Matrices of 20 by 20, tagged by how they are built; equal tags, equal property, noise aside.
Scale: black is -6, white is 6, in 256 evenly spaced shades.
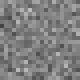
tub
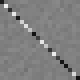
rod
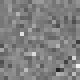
tub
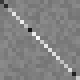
rod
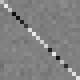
rod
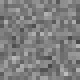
tub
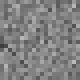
tub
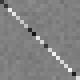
rod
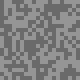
tub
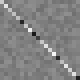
rod
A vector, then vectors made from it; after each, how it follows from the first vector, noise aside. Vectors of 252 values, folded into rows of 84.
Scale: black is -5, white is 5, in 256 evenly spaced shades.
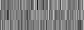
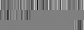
partly zeroed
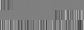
partly zeroed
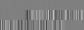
partly zeroed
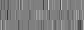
partly zeroed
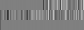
partly zeroed
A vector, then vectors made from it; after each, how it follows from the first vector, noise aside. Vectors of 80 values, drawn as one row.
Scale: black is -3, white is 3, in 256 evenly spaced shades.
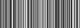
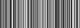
copied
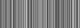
shrunk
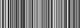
reversed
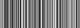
wrapped around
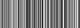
wrapped around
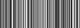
copied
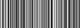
reversed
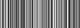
reversed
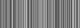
shrunk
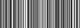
copied
